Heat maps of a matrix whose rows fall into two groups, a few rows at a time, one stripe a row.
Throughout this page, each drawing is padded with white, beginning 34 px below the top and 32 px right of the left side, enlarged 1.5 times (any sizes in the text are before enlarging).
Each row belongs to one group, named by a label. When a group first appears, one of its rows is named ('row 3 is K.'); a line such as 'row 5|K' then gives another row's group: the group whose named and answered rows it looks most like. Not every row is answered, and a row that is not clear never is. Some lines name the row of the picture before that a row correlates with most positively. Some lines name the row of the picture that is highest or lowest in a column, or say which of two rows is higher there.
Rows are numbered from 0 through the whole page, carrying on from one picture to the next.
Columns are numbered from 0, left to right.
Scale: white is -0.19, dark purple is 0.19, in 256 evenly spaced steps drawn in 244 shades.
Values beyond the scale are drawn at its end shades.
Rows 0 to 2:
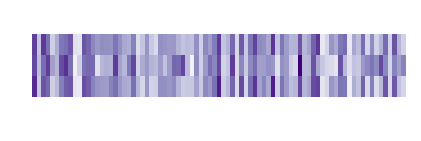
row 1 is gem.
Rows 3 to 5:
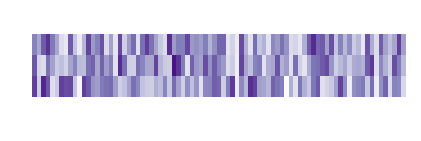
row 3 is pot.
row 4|pot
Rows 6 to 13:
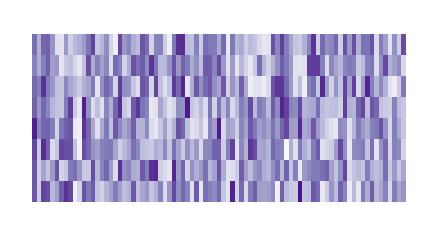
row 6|pot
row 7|pot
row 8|pot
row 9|gem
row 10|gem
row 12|pot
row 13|gem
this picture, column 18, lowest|6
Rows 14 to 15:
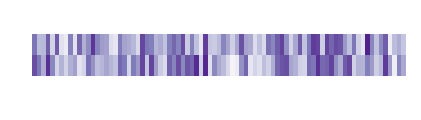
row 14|pot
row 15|pot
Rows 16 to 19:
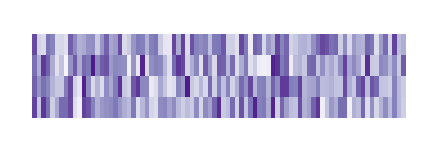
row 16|pot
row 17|pot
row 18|gem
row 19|gem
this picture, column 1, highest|18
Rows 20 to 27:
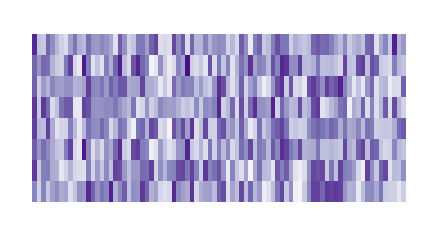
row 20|pot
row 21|gem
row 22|pot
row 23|gem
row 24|pot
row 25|gem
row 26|pot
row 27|pot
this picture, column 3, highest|24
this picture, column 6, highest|23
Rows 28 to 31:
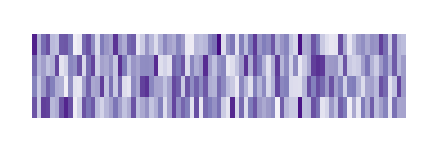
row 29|pot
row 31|gem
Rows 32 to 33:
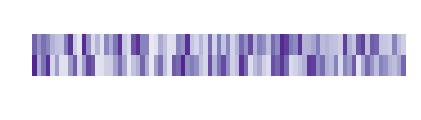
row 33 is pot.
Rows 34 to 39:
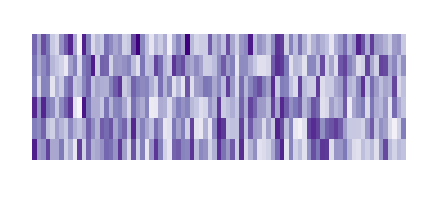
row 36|gem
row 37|gem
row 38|pot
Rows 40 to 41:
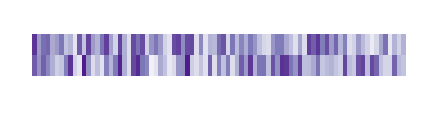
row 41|gem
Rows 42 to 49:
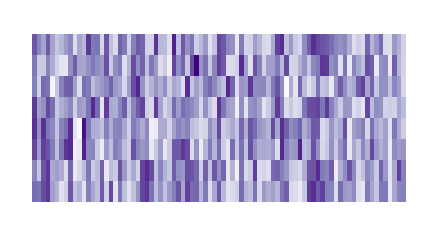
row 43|pot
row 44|gem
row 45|pot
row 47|gem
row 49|pot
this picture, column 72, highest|44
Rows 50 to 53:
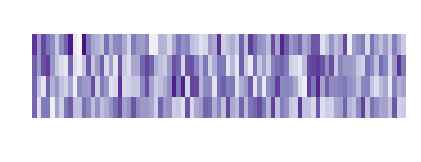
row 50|gem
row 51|pot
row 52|pot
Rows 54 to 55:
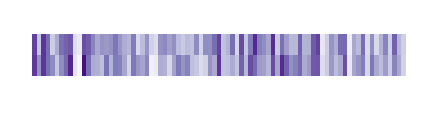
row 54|gem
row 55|gem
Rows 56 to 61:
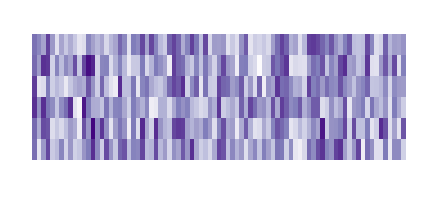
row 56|pot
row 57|pot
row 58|pot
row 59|gem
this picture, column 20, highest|61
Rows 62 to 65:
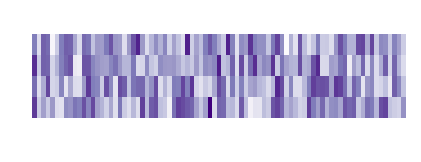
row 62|gem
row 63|gem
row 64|pot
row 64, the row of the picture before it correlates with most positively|61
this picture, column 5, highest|63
